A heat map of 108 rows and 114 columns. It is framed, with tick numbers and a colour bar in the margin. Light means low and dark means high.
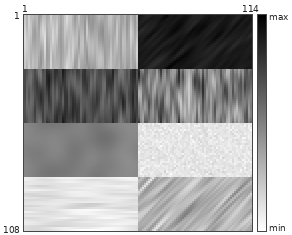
The table splits into 4 rows of 2 panels. Panel 1,1: low, streaked downward. Panel 1,2: very high, slanting up to the right, faint in contrast. Panel 2,1: high, streaked downward. Panel 2,2: middling, streaked downward, strong in contrast. Panel 3,1: middling, smooth, faint in contrast. Panel 3,2: very low, fine-grained, faint in contrast. Panel 4,1: very low, streaked across, faint in contrast. Panel 4,2: low, slanting up to the right.
